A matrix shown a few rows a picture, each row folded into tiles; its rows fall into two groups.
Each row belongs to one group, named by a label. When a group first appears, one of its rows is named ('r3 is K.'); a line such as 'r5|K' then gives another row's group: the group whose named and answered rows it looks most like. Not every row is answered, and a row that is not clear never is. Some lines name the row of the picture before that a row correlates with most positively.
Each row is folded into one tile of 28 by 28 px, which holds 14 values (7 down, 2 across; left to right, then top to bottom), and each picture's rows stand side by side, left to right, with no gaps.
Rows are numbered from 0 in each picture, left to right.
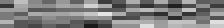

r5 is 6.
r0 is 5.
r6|6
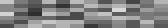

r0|5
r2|6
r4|5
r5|5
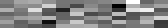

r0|5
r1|5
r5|5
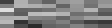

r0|5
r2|5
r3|5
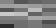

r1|5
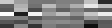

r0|5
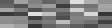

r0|6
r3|5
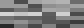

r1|5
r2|5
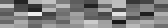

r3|6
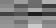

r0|6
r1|6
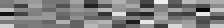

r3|6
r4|5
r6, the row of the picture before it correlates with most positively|1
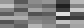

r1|6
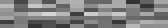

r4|5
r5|6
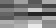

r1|6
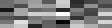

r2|5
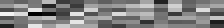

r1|6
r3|5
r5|5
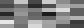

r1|6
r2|5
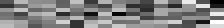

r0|6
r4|6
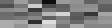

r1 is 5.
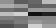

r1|6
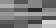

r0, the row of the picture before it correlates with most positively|0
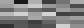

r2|6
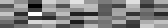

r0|5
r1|6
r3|6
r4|5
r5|6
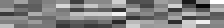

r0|6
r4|5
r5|6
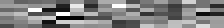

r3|6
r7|6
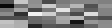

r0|6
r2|5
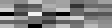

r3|6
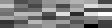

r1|6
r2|5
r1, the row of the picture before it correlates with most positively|1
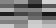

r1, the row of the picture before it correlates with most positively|1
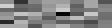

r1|5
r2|6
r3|5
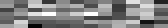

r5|5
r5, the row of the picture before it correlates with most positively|3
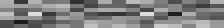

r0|5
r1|5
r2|5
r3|6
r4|6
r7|6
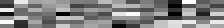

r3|6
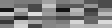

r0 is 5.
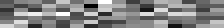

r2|5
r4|5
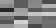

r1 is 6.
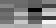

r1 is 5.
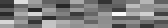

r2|6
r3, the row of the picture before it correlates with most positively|0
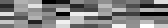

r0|6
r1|5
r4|6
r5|6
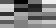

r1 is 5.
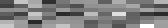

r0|6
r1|5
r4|5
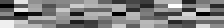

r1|6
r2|5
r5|6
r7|6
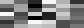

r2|5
